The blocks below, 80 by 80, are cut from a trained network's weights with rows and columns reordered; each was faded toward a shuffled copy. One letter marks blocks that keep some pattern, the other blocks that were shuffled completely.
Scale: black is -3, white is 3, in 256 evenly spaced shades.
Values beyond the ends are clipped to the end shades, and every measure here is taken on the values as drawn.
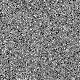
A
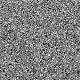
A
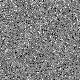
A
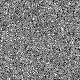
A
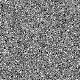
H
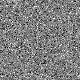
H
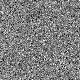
A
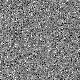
A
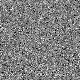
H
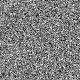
A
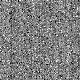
H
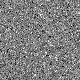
A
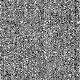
H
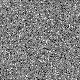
A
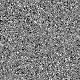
H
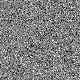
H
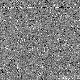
H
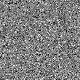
H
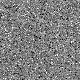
A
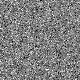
A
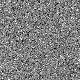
A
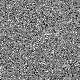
A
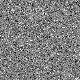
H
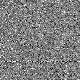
H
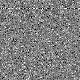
H
